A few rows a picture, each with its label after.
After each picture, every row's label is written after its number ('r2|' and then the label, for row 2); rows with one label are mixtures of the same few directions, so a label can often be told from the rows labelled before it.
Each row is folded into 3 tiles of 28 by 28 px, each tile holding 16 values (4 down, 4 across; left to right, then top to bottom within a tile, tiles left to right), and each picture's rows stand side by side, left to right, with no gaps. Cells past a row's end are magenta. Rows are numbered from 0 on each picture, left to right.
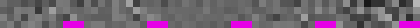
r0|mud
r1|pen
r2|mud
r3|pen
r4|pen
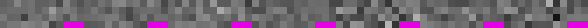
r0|pen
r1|pen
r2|pen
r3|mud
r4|mud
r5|pen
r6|pen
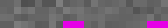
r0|mud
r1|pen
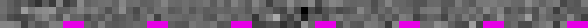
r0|pen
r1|mud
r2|pen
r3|pen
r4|mud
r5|mud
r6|mud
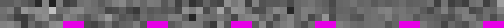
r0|pen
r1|pen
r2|mud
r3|mud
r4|pen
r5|pen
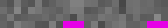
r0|mud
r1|mud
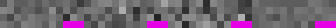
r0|mud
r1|mud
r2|mud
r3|mud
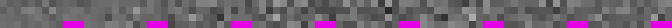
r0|pen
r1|pen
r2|pen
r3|mud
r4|pen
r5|pen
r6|pen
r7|mud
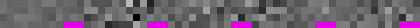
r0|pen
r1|pen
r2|mud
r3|mud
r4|mud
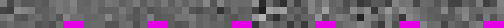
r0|mud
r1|mud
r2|pen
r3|mud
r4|mud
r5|pen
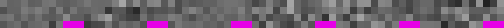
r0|mud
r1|pen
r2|mud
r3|mud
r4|mud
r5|pen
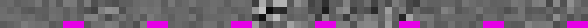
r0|pen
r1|mud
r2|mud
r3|mud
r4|mud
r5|mud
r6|pen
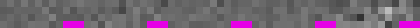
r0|pen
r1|mud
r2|pen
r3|mud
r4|pen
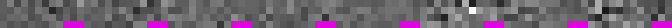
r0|pen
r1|pen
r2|mud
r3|mud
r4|mud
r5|pen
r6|mud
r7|mud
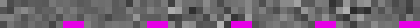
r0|mud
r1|pen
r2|mud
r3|pen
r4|mud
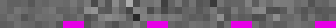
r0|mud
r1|pen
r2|pen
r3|mud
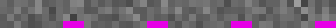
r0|mud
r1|pen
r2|mud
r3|pen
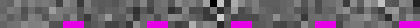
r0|pen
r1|pen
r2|pen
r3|pen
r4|pen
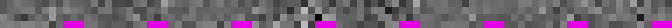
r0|pen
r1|pen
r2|mud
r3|mud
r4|pen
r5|pen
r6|mud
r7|pen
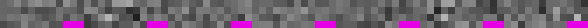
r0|pen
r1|pen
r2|mud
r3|pen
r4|pen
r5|mud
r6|mud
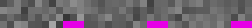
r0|mud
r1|pen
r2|mud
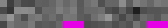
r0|mud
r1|pen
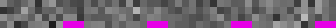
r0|mud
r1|pen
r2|pen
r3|pen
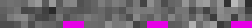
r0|pen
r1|pen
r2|pen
